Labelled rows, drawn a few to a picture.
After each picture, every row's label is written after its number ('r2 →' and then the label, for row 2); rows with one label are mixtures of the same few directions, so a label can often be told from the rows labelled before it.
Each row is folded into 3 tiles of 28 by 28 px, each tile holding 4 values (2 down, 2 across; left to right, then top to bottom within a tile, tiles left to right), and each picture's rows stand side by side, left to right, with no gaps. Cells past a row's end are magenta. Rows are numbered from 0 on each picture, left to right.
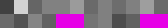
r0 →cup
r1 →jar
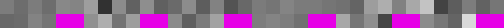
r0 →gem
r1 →cup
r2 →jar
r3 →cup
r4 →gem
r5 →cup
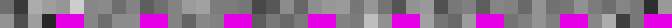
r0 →gem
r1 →jar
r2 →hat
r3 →jar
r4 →jar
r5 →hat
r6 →jar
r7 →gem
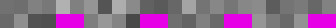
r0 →jar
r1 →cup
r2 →cup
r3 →hat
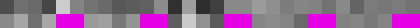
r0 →cup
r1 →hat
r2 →hat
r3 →jar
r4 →cup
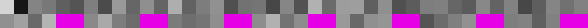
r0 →cup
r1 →cup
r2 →cup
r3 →cup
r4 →jar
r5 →gem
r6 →hat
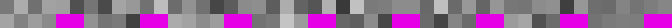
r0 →gem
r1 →gem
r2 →hat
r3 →jar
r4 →cup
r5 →cup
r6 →gem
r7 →jar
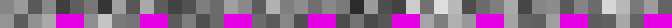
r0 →jar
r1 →cup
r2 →jar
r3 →cup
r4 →gem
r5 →hat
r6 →hat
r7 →hat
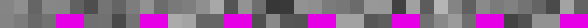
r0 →jar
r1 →jar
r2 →gem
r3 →hat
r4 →gem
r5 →hat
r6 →gem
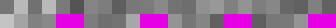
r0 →gem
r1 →cup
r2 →gem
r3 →gem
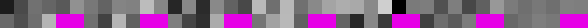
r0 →jar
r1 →gem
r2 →jar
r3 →jar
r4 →cup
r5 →gem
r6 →gem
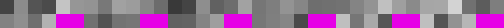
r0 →cup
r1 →hat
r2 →jar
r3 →cup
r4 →gem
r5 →hat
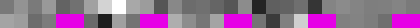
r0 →gem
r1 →hat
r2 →hat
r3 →jar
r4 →jar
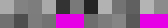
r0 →cup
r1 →cup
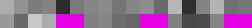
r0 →jar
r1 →jar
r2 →hat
